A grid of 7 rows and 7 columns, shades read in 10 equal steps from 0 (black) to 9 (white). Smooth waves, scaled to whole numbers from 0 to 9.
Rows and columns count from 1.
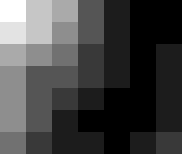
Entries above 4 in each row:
3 3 2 1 1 1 0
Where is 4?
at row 3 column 3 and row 7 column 1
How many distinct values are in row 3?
6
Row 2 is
8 7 5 3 1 0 0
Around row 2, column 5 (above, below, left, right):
1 1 3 0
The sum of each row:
26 24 19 15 12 10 11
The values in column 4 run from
0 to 3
